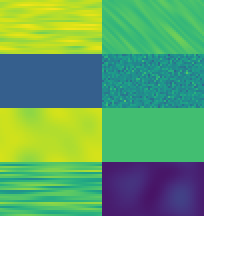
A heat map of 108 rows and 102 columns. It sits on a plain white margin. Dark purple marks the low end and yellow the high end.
It is made of 4 by 2 panels. Panel 1,1: very high, streaked across, faint in contrast. Panel 1,2: high, slanting down to the right, faint in contrast. Panel 2,1: low, flat. Panel 2,2: middling, fine-grained. Panel 3,1: very high, smooth, faint in contrast. Panel 3,2: high, flat. Panel 4,1: high, streaked across. Panel 4,2: very low, smooth, faint in contrast.
